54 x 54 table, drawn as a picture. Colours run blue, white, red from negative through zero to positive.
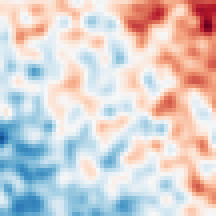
The texture is blotchy. The ninth with the highest average is the top right. Neither half mirrors the other. Values rise toward the top right.
